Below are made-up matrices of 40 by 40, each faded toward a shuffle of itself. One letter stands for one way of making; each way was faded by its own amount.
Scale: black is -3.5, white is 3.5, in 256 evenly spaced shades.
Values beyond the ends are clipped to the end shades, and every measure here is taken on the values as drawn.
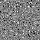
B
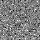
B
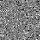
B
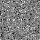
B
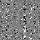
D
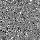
B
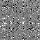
D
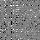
D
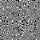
D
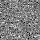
B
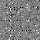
D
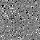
D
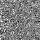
B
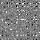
D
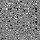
D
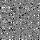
D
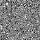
B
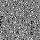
B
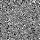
B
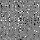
D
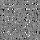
D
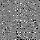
D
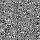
B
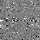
D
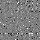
D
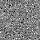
B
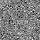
B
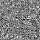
B
